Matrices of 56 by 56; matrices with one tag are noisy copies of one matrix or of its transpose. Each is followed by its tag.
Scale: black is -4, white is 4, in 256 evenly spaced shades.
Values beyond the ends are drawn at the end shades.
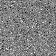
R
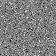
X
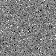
X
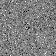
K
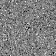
K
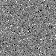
X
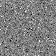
X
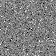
X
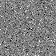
X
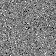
K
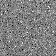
R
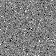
X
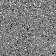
K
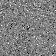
K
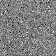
R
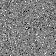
K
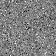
K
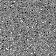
R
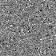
X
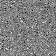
R
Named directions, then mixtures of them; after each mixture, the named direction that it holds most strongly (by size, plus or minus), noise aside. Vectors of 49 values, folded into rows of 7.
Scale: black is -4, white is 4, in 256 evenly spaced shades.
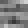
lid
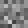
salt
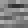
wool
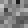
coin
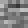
wool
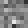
lid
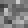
coin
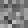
salt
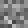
salt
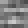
lid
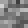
coin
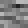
wool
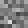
salt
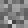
salt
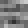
lid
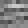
wool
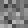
salt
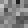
coin
